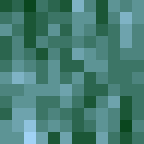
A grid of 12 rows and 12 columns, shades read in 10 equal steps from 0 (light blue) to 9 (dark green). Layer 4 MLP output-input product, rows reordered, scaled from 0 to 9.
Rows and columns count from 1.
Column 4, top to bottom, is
6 7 7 5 8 6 6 4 6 6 5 3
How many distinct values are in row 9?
5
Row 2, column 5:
6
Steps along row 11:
down down up down up up down down up up down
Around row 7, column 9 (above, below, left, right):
4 7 7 6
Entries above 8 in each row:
1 0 0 0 0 0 0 0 0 0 1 0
